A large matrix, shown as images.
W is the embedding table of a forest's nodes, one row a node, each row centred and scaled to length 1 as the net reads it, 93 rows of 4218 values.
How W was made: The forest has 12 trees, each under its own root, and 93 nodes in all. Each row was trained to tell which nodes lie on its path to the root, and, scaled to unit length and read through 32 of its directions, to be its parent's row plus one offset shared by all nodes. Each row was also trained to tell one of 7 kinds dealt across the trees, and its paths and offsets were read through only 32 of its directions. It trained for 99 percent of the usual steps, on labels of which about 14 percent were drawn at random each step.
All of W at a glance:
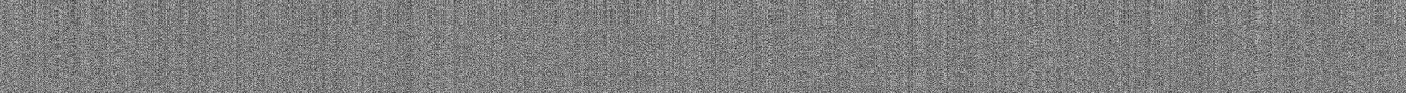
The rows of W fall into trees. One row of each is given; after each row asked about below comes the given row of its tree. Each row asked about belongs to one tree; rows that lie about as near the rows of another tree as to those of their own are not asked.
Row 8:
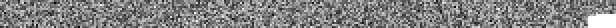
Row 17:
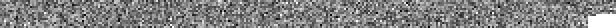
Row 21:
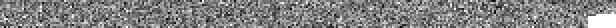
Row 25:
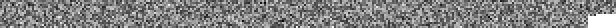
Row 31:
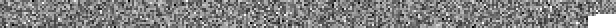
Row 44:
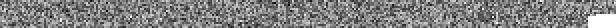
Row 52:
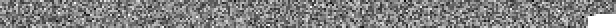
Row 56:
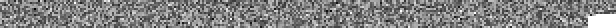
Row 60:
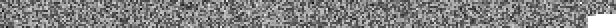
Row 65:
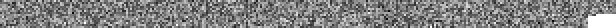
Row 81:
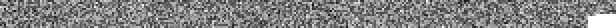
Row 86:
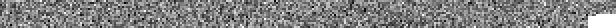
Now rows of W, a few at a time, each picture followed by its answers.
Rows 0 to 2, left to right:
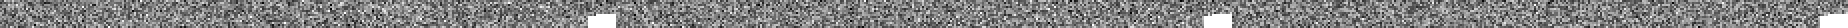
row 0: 21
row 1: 21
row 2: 25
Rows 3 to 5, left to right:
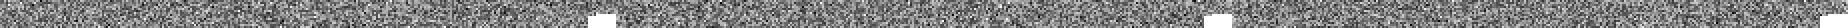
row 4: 31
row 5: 56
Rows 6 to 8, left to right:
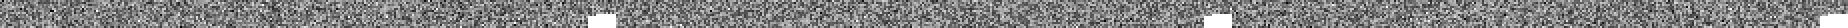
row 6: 17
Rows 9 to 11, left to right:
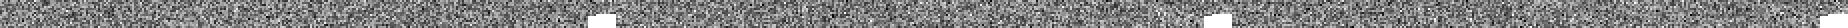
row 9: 86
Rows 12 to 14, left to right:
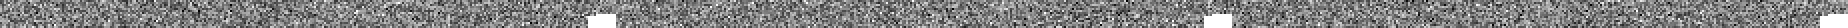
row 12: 17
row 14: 86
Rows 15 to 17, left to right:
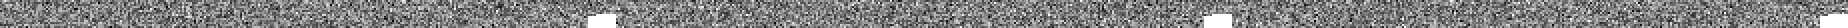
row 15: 21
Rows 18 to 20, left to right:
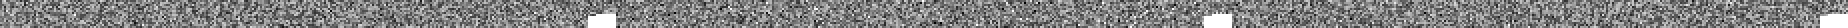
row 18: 25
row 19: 86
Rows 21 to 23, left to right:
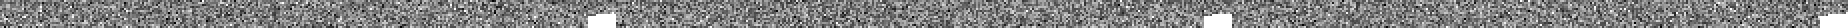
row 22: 21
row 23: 17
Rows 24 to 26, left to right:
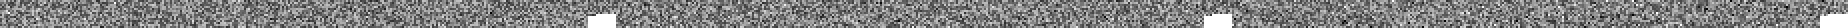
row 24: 52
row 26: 86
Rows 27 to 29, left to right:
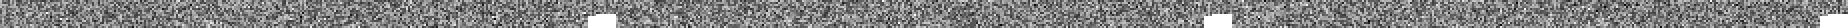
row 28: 56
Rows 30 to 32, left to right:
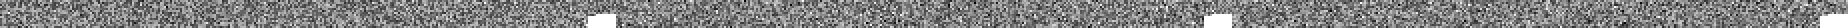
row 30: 52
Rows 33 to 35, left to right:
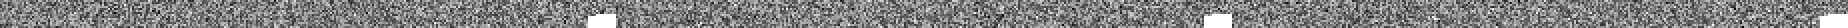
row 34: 8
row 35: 17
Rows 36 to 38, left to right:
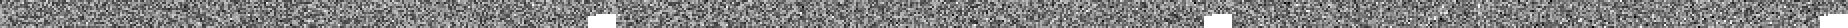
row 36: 25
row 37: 31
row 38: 21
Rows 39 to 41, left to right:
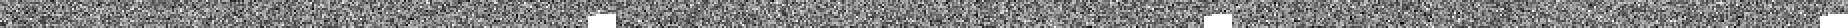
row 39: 21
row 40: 52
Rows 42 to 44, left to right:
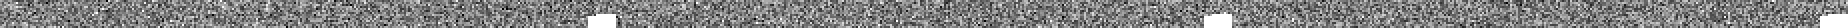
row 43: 31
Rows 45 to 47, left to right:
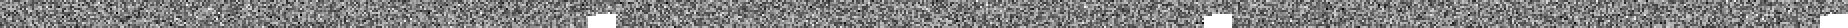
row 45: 21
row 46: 65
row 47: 65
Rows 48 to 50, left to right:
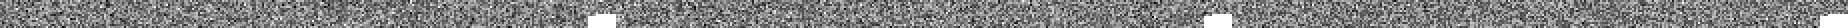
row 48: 31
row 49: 65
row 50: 8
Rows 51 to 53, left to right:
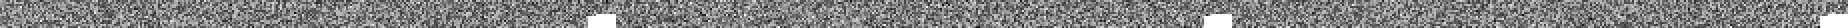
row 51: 25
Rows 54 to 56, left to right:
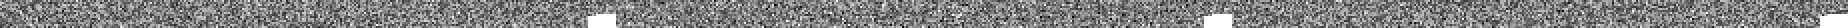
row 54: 21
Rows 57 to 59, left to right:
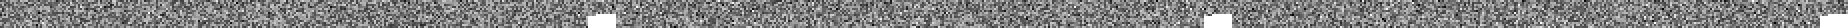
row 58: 65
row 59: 31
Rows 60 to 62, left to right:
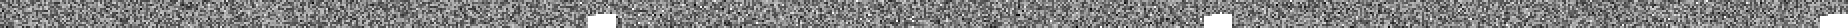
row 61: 31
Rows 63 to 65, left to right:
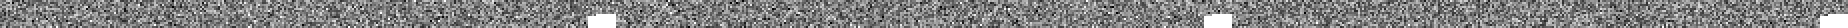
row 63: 17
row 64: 31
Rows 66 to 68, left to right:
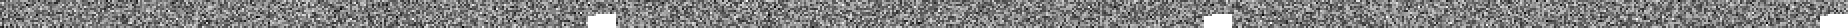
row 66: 86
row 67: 81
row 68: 86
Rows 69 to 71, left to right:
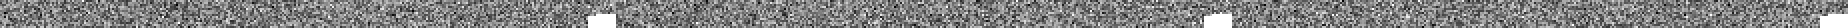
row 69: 17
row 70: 52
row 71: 86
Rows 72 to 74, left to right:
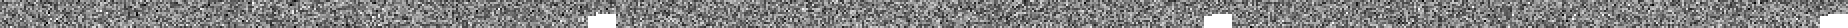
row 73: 8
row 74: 21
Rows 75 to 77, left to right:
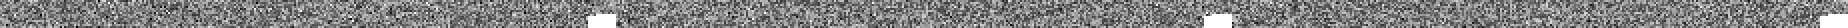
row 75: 17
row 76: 31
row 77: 65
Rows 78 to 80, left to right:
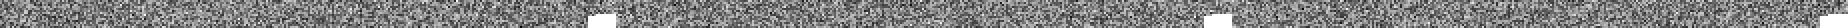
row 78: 60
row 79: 56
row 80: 25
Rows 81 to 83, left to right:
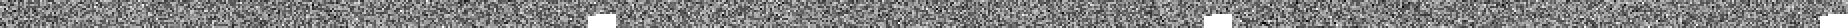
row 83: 17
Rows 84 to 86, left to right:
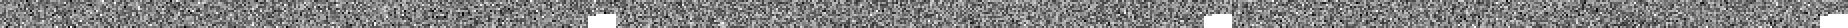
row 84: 17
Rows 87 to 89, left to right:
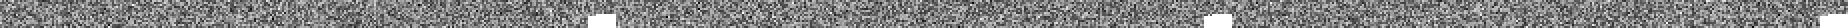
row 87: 56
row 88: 81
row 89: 8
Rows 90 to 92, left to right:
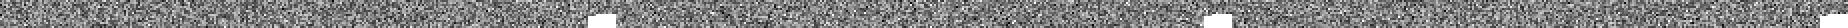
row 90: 31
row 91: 86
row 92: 86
